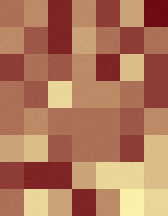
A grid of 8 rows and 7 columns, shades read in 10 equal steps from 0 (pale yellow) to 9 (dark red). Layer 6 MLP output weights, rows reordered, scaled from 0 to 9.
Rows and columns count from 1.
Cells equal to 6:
5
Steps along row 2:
up up down up up down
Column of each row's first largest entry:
7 3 5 7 6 6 2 4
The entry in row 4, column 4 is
4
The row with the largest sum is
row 1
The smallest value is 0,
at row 8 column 6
